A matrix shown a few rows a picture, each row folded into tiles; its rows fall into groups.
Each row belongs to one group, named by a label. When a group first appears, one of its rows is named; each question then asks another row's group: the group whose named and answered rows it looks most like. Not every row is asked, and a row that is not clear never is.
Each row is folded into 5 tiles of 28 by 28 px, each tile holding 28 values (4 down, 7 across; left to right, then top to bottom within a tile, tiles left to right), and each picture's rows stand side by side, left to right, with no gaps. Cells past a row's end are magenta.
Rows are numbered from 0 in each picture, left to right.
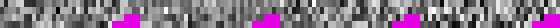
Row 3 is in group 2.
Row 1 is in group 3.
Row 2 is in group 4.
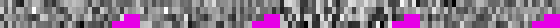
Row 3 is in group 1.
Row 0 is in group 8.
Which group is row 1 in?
3
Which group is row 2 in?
2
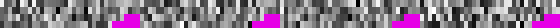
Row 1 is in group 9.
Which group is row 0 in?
4
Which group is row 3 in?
2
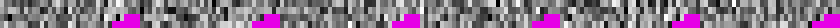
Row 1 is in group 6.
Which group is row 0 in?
1
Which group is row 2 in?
1
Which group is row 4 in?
9
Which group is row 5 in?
9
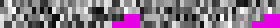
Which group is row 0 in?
2
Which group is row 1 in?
6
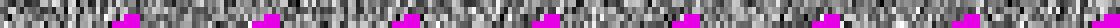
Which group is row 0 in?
9
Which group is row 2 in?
9
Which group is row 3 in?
8
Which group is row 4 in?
8
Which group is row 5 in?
8
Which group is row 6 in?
8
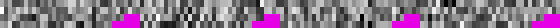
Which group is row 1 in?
2
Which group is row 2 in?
3
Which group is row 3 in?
1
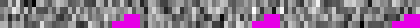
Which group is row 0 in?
1
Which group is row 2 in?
8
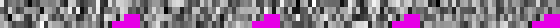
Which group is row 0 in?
4
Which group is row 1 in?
6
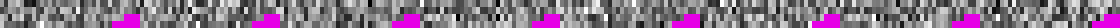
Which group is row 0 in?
4
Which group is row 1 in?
2
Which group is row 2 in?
3
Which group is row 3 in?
6
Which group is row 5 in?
9
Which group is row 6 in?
6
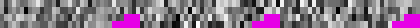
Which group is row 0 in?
6
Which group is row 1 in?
2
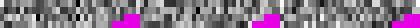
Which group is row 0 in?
6
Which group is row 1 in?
4
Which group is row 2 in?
8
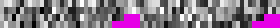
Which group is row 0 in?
2
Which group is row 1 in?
2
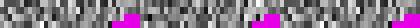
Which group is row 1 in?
1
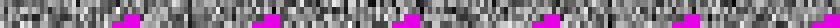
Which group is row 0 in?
3
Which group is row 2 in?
9
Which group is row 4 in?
6
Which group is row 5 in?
1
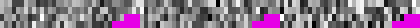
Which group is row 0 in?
8
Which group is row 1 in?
3
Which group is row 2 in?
2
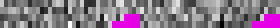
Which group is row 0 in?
1
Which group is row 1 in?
8
